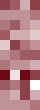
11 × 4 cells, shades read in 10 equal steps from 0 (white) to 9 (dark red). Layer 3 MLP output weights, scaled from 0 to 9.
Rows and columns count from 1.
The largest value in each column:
9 7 9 7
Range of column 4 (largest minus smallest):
7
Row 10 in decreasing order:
7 4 3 3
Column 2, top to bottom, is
6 4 6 3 7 5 4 1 5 3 4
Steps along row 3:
up down down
